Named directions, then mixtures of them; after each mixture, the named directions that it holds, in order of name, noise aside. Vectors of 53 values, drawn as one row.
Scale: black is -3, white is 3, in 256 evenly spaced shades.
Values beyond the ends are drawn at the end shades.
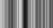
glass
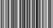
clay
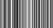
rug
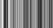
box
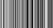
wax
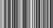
glass, rug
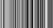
wax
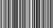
clay, rug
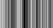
clay, glass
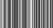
glass, rug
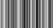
clay, glass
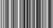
box, clay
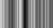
glass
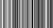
rug, wax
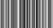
clay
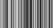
box, rug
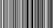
wax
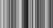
glass, wax
